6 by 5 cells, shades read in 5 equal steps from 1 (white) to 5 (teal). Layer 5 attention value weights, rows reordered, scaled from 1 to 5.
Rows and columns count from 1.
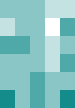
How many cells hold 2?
5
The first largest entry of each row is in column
1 5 1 5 3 1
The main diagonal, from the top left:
3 3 3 2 3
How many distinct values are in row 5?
2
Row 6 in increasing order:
3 3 4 5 5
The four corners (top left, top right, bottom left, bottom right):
3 2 5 5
